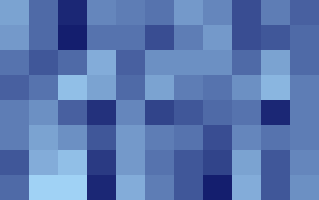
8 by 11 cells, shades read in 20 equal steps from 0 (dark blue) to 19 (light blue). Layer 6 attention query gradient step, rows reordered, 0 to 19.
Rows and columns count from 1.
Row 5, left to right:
10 12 7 2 11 4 6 8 9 1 10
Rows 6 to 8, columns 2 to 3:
14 12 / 15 17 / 19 19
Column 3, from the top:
1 0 8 17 7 12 17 19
